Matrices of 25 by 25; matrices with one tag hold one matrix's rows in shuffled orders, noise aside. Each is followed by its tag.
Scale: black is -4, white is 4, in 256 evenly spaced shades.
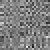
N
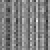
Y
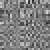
N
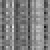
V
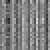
Y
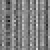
Y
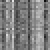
V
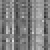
V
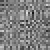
N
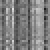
V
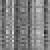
V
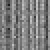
Y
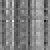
V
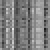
V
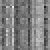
V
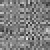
N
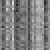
V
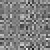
N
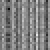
Y
